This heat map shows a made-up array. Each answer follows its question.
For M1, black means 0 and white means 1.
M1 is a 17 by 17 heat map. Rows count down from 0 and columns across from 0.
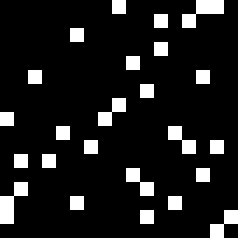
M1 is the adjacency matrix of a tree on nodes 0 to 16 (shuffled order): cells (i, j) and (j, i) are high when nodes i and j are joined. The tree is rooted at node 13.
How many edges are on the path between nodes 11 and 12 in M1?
7
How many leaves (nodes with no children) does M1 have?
6
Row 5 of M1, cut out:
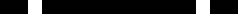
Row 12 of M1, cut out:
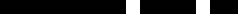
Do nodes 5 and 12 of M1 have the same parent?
yes
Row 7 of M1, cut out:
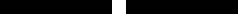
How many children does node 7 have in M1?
0
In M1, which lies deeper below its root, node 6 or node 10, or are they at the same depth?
node 6
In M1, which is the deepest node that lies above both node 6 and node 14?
10
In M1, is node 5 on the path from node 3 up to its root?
no
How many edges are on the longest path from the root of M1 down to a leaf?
7
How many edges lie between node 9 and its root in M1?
6
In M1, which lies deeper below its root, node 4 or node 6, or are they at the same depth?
node 4
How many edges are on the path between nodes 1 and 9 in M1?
7
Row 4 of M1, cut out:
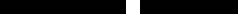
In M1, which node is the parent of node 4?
9
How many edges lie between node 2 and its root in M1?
6
